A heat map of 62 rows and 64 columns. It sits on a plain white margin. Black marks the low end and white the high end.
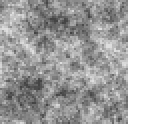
Grain: blotchy. Histogram: bell-shaped. Mirror symmetry: none. Slope: none. Odd rows or columns: none.
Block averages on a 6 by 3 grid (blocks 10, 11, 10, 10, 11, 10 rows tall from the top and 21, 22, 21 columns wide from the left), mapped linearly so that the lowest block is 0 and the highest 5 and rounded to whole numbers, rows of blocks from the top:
4 2 2
4 1 4
5 4 5
3 4 5
0 2 3
2 3 3
